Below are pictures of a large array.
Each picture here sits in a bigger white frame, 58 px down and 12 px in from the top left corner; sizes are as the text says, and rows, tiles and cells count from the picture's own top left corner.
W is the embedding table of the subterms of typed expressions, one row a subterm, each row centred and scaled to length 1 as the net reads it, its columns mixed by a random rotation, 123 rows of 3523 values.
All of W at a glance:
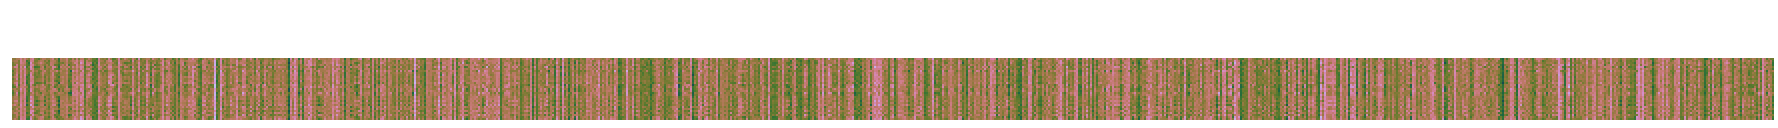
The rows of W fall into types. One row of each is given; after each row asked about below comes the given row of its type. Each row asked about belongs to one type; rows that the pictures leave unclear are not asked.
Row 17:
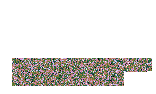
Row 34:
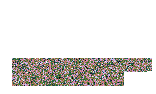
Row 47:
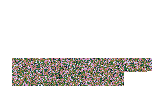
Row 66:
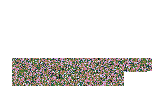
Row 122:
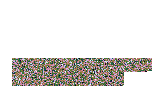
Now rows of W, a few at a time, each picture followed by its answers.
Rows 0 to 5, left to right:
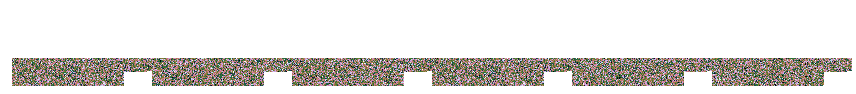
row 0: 66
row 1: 17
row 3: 66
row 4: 34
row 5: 122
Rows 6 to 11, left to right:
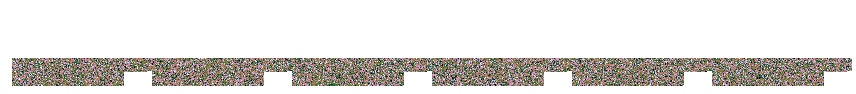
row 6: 47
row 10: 122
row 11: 34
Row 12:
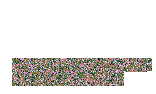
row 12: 17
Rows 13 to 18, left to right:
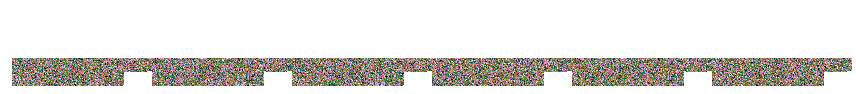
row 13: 122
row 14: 17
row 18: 47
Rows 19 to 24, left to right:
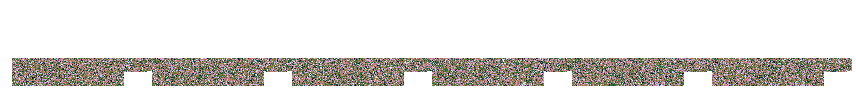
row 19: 66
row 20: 17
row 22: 66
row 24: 34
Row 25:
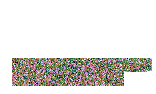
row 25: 34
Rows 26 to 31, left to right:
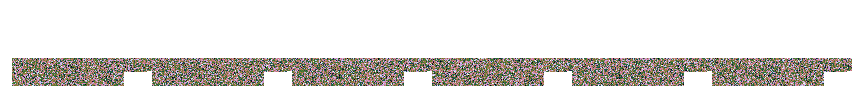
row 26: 66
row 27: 66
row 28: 66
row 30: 47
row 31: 66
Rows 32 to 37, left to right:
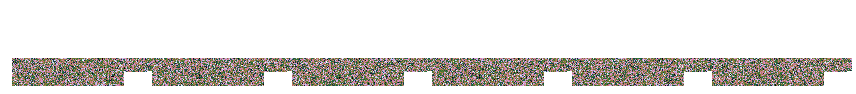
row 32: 17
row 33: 47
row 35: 66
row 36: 17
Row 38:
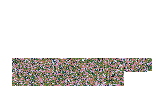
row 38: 17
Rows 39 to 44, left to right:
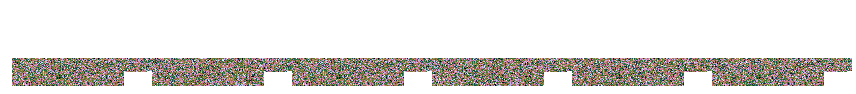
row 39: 34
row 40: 17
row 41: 34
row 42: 122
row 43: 47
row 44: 34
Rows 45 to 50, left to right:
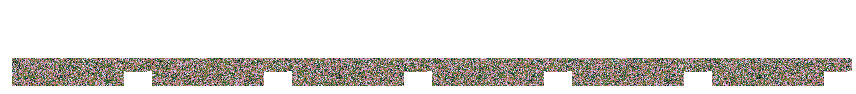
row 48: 17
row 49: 17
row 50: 34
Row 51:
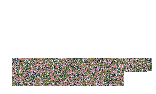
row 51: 17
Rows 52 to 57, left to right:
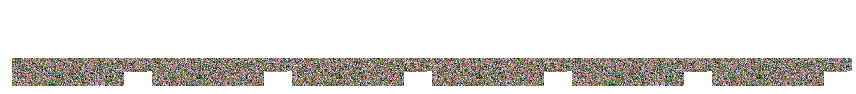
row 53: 34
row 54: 47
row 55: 47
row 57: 34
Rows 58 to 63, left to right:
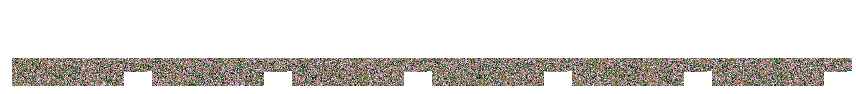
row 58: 66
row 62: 66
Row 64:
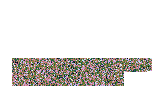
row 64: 34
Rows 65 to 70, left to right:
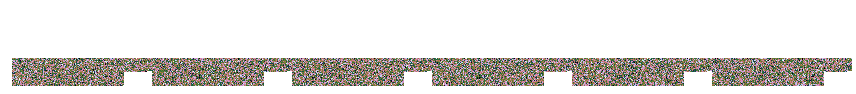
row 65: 122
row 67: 66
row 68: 34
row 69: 34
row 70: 17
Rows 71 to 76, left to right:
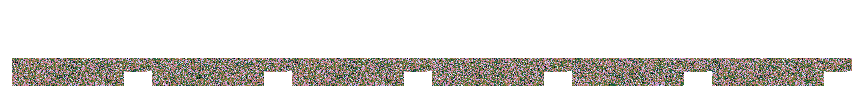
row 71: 34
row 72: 34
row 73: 34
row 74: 47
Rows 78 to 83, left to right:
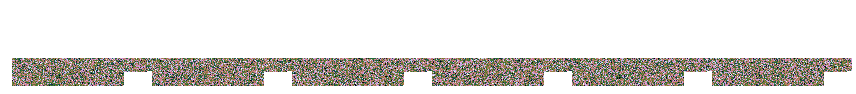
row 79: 17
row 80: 122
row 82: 34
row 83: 47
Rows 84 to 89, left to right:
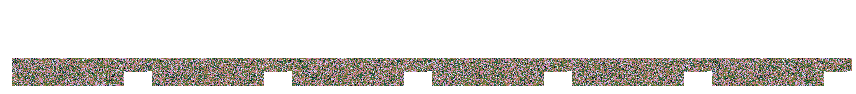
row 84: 17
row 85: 17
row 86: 17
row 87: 47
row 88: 66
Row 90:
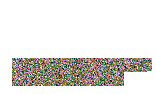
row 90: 47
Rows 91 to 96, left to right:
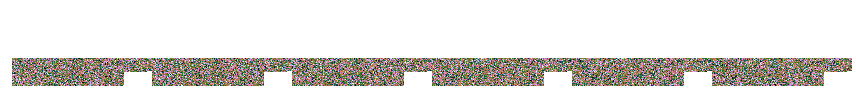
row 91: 122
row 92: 47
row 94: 17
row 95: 17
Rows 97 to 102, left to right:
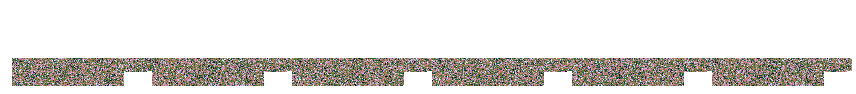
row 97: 17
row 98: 34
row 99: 122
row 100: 122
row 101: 47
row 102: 34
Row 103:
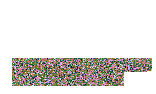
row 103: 66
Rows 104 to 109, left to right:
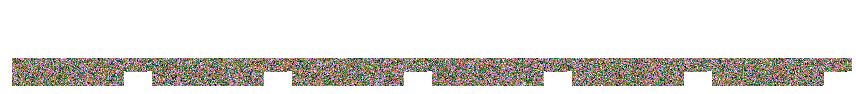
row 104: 17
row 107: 66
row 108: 47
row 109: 122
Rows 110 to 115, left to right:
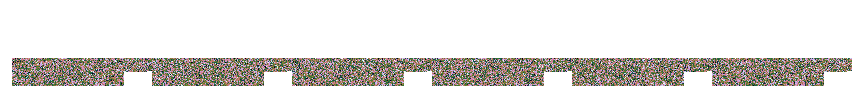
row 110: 17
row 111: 47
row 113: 17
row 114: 66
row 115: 34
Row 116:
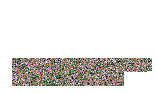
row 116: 34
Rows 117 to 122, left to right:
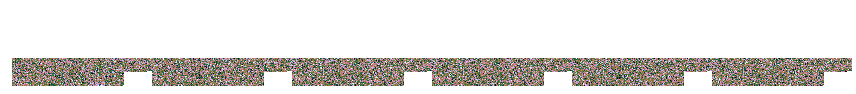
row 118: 47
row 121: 34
